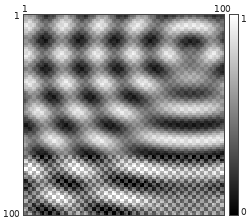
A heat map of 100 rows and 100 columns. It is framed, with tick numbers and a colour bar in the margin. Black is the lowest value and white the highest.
Stripes: horizontal, repeating 7 times. Rings: centred on the top right. Mirror symmetry: none. Seam: horizontal, 70% of the way down, the top part calmer. Slope: none.
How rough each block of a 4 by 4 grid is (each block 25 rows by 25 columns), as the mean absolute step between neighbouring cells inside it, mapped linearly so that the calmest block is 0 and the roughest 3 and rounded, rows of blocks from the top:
0 0 0 0
0 0 0 0
1 1 1 1
3 3 3 3
